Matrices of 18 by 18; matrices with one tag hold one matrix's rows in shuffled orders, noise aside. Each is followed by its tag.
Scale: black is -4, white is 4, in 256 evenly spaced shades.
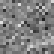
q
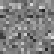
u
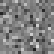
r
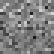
u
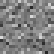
u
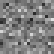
u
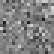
q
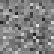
r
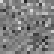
q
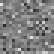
q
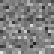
u
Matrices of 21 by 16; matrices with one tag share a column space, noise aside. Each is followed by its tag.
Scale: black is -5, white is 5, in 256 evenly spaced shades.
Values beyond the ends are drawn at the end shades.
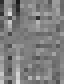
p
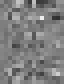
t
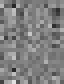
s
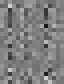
s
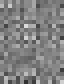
s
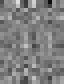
t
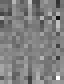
p
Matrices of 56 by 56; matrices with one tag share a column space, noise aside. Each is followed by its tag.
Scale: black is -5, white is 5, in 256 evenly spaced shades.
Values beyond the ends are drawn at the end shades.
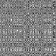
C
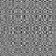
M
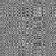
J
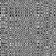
J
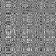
C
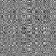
M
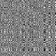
C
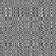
J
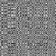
J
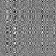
M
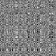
C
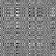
J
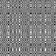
C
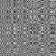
M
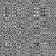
J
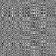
J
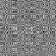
M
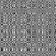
C
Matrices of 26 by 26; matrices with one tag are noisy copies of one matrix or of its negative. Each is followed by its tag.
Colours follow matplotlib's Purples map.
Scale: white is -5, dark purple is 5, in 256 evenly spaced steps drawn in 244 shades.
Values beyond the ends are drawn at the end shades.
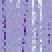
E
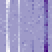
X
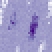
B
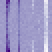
X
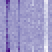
X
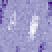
B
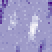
B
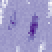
B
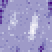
B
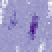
B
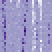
E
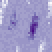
B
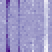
X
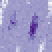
B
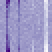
X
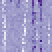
E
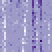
E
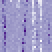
E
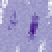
B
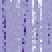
E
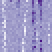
E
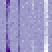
X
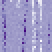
E
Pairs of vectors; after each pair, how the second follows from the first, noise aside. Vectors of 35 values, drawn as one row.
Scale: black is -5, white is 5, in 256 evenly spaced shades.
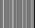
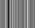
shuffled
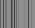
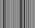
shuffled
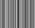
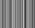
wrapped around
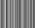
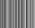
wrapped around
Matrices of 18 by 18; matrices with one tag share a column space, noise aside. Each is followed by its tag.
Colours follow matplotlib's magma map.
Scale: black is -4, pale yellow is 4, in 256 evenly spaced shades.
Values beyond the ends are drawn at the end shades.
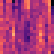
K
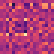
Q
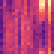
K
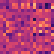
Q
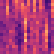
K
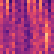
K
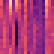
K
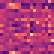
Q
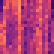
K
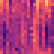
K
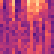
K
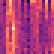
K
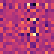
Q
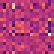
Q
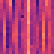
K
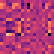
Q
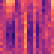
K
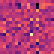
Q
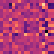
Q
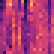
K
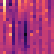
K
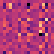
Q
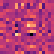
Q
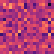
Q
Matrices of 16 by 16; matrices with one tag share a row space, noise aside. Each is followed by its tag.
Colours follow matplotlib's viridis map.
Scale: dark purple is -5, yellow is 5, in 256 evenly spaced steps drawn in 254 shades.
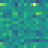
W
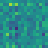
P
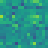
W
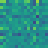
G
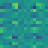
W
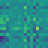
G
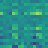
W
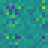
P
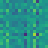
G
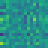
G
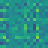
G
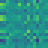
G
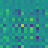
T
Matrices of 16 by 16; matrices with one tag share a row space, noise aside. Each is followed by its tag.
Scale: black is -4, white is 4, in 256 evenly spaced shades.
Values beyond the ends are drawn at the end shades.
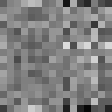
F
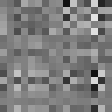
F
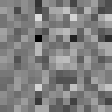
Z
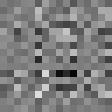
Z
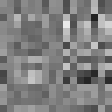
F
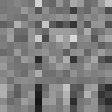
Z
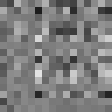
Z
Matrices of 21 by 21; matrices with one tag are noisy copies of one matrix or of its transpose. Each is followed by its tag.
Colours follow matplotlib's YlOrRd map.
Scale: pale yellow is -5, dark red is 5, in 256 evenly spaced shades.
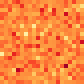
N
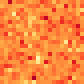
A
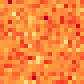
A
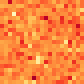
A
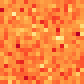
A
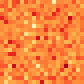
N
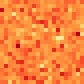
A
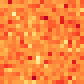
A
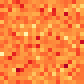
N
